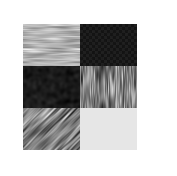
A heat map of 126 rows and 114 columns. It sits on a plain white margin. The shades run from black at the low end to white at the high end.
The table splits into 3 rows of 2 panels. Panel 1,1: high, streaked across. Panel 1,2: very low, checkered, faint in contrast. Panel 2,1: very low, blotchy, faint in contrast. Panel 2,2: middling, streaked downward, strong in contrast. Panel 3,1: middling, slanting up to the right, strong in contrast. Panel 3,2: very high, flat.
